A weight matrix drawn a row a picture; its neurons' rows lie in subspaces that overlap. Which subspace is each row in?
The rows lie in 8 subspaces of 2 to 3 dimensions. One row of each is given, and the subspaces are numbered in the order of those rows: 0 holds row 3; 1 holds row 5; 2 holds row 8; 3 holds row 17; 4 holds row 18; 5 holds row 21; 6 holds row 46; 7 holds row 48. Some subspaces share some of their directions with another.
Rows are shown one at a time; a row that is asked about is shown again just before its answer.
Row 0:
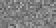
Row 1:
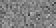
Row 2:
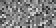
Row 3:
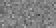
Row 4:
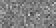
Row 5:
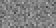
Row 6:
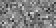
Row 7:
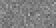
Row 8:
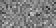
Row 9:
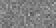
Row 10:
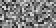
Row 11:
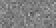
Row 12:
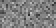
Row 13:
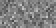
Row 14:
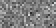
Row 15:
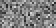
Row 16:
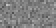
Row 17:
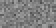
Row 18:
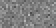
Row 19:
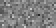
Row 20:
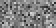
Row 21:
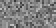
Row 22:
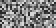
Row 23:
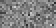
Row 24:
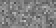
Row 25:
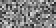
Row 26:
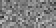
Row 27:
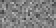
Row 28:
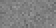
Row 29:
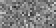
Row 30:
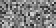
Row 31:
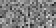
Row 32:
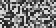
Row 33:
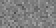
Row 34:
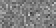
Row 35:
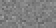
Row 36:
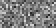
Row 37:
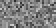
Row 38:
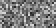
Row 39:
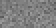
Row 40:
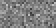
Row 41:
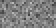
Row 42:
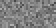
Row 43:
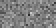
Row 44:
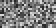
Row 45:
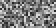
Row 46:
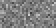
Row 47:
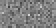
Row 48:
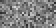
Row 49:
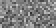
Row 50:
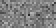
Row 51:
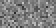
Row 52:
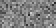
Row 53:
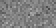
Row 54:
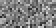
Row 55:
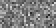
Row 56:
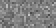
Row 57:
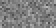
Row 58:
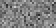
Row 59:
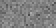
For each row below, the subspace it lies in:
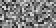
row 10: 4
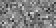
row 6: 1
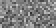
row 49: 4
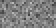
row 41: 6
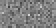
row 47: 5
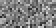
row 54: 2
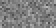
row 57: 1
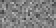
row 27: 6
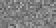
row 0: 5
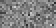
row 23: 7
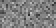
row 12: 6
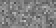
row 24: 6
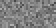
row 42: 5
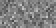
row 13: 1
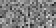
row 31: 2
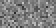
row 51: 1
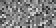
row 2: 2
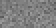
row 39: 4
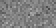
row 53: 2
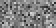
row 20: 6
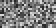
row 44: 3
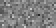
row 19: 0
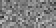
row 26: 4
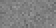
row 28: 7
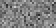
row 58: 3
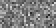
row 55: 2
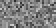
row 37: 5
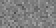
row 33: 1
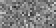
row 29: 7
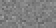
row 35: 4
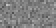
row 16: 0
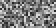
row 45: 5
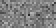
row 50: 4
